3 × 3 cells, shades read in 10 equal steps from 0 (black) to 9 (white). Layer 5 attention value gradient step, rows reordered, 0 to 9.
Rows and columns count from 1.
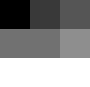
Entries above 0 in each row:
2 3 3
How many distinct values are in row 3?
1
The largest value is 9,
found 3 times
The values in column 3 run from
3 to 9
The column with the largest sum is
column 3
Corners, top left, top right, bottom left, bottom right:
0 3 9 9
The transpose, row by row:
0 4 9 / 2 4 9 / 3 5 9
